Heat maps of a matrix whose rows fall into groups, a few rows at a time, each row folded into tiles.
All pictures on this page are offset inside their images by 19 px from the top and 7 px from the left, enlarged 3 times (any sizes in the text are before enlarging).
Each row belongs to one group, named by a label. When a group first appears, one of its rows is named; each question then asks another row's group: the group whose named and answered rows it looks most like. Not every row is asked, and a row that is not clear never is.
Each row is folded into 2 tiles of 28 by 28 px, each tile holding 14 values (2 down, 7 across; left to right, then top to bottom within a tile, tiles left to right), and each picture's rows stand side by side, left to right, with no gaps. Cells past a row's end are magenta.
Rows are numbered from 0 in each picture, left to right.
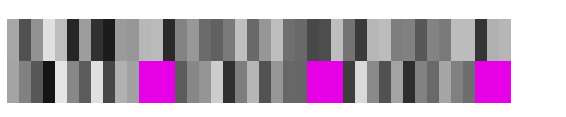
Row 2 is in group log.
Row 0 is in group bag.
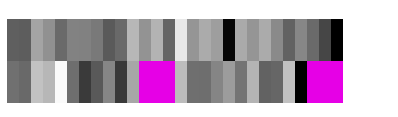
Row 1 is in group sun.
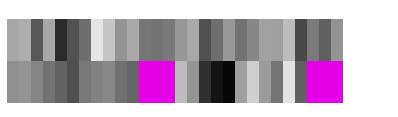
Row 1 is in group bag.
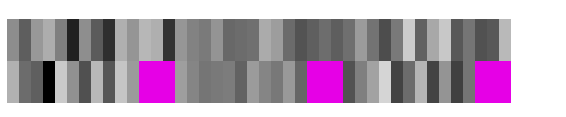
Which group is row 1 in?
sun
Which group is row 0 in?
bag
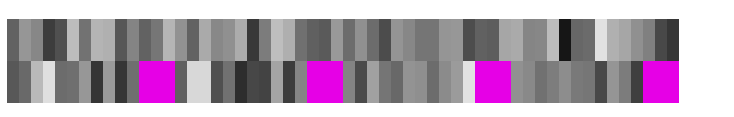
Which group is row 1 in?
log
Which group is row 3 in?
sun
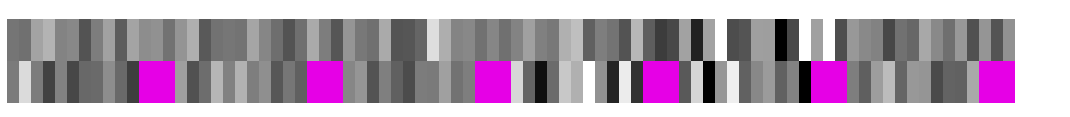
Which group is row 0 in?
log
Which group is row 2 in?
sun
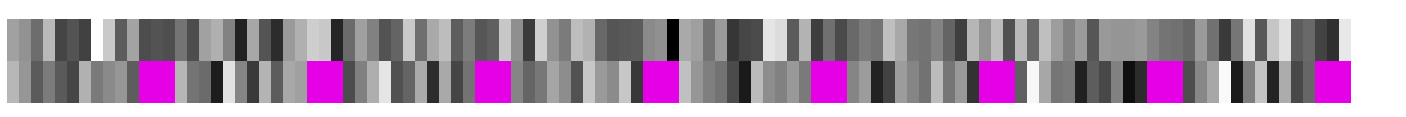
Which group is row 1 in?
bag
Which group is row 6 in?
log
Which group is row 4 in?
sun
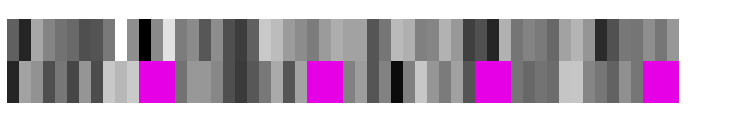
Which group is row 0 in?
log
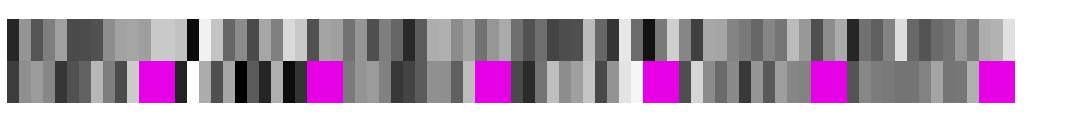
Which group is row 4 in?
log
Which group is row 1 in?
log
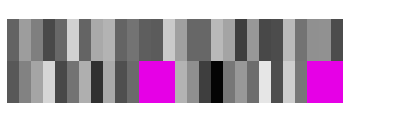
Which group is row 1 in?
bag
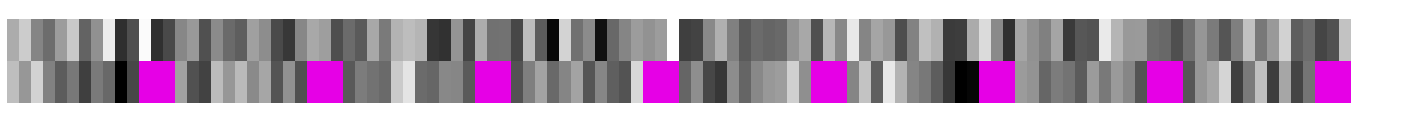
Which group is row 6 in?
sun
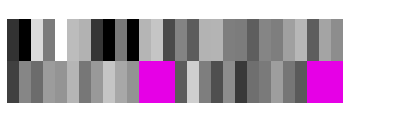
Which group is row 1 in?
log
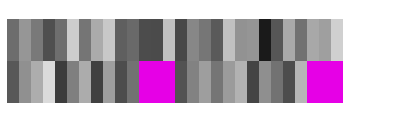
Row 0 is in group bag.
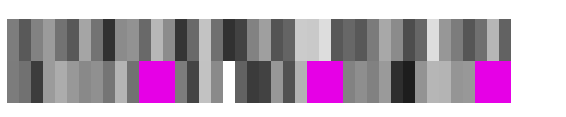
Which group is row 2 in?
sun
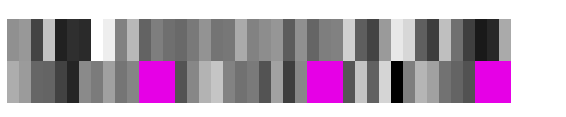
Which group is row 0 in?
sun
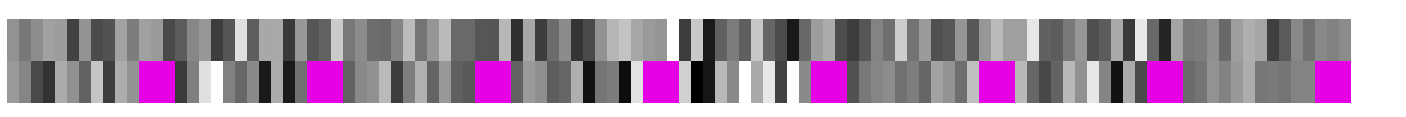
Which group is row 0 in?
bag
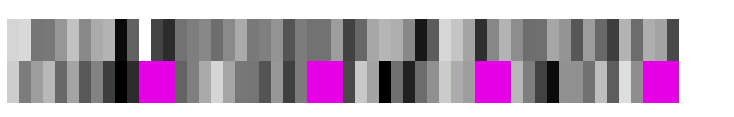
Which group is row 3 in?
bag
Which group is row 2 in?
log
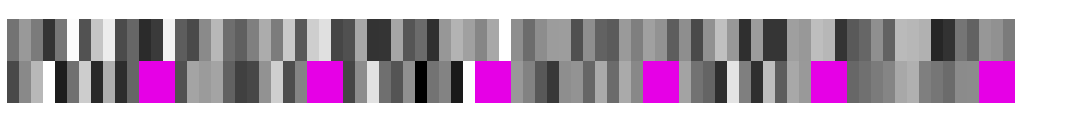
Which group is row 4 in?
bag
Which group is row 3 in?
bag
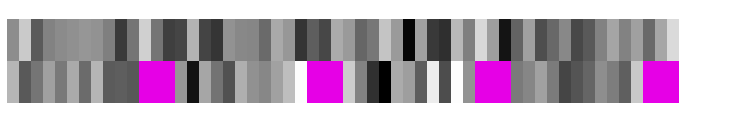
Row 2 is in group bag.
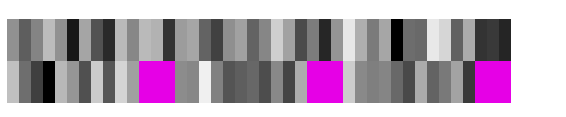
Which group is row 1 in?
log
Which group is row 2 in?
sun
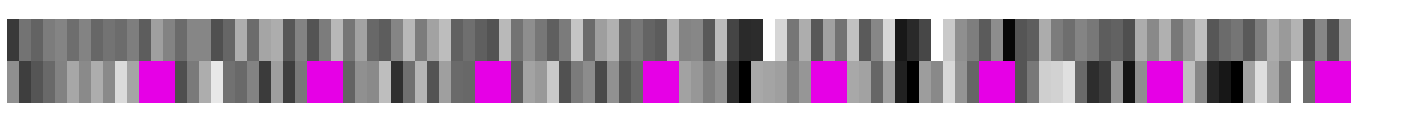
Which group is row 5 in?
sun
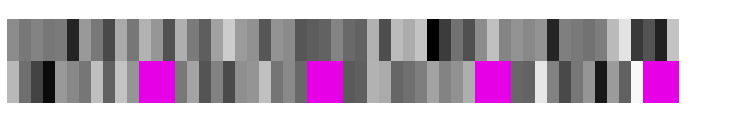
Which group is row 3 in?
log
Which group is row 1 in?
bag
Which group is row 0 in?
bag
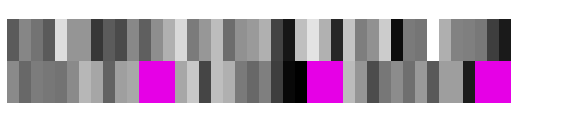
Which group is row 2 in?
sun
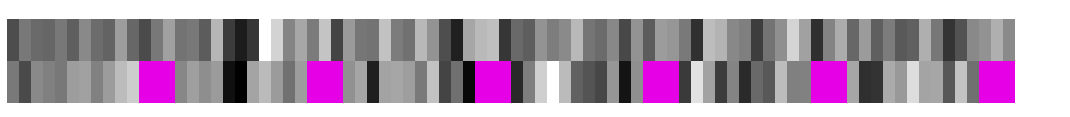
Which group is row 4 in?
log
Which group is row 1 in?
sun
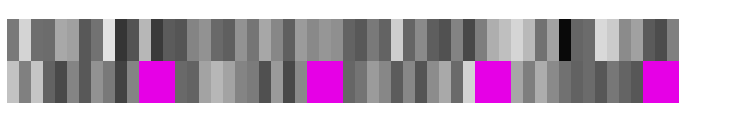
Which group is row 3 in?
sun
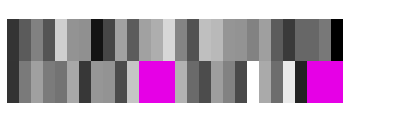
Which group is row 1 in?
sun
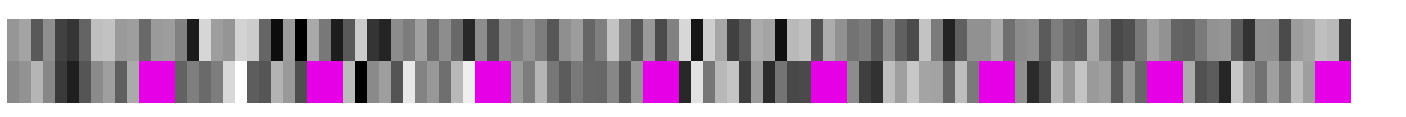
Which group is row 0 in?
sun
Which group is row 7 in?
bag
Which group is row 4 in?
log
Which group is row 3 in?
log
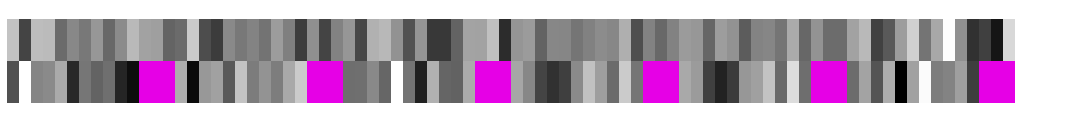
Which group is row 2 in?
bag
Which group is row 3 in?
bag
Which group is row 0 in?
log
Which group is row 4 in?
bag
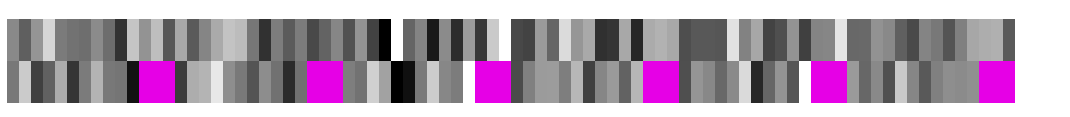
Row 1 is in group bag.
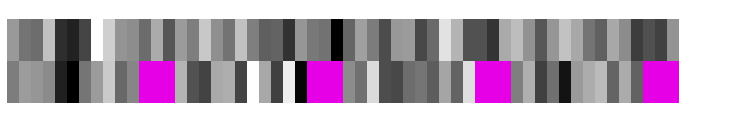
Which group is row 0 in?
sun
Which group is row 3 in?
bag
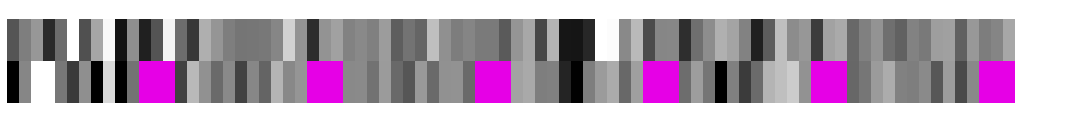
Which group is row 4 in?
log
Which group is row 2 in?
sun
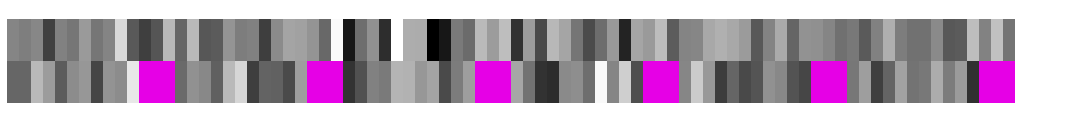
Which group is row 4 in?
log
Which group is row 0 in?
log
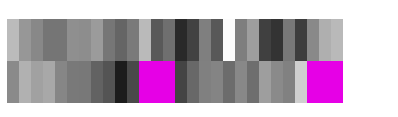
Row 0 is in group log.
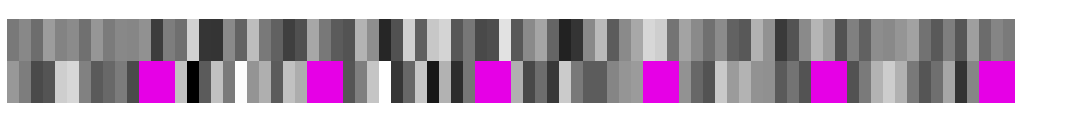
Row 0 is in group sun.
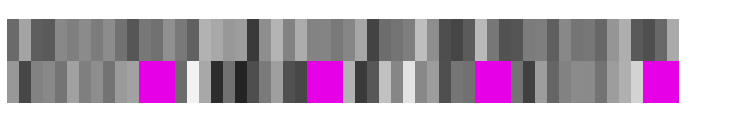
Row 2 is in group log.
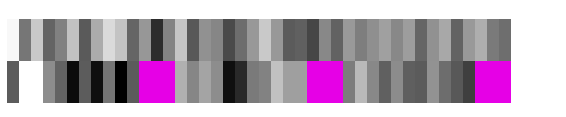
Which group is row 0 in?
log
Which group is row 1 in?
sun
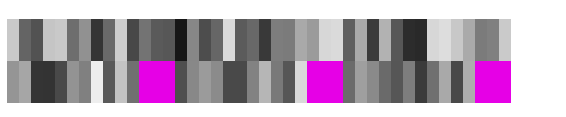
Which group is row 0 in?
bag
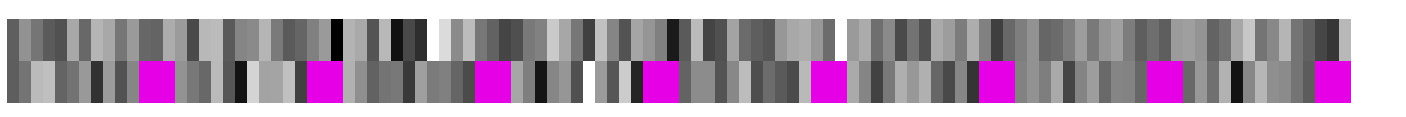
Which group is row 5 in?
sun
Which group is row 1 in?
sun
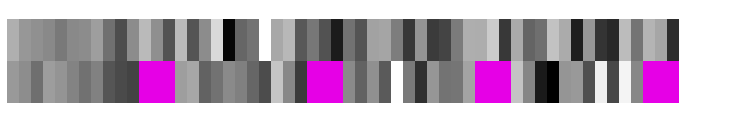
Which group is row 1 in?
sun
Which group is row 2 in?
bag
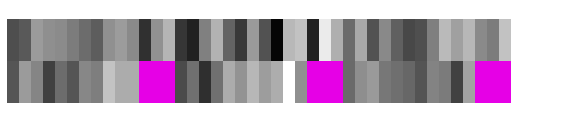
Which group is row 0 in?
log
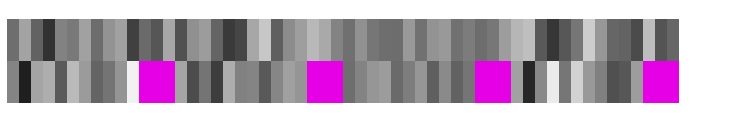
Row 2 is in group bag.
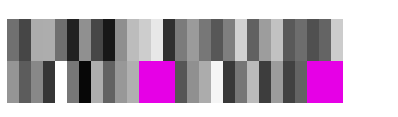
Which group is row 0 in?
bag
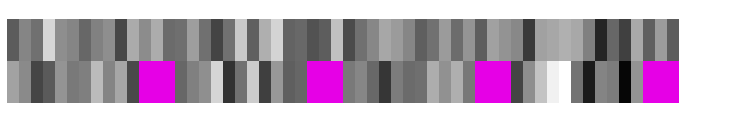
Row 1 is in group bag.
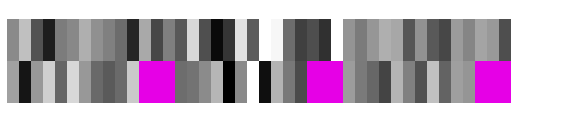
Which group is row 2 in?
bag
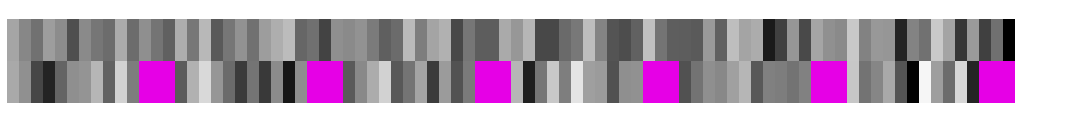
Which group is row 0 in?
bag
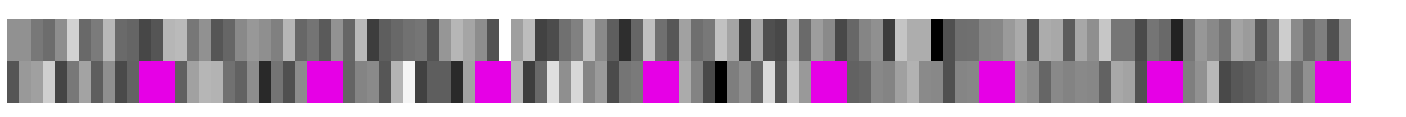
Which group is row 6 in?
sun
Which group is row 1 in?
log
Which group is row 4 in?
bag
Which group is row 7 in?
log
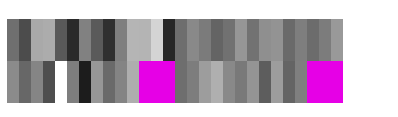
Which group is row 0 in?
bag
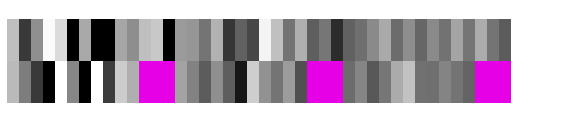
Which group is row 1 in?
sun
